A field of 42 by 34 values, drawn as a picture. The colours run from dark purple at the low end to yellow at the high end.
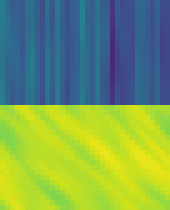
The table splits into 2 rows of 1 panel. Panel 1,1: low, streaked downward. Panel 2,1: very high, slanting down to the right, faint in contrast.
